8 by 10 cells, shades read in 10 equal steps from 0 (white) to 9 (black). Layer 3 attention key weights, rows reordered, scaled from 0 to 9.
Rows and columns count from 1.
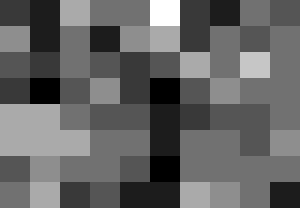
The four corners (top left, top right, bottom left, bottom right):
7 6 5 8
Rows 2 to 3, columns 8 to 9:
5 6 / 5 2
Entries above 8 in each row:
0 0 0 2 0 0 1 0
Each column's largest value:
7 9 7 8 8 9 7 8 6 8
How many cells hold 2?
1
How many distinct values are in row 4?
5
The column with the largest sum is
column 6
